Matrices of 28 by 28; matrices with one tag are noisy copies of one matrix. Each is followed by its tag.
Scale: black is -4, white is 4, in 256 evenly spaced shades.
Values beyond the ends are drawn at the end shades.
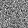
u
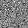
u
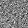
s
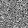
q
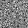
u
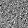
s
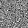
q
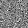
q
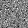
u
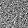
s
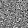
q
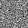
q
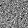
s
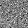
s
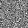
q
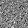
s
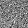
s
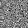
q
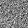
s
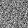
s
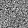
u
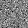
u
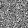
q
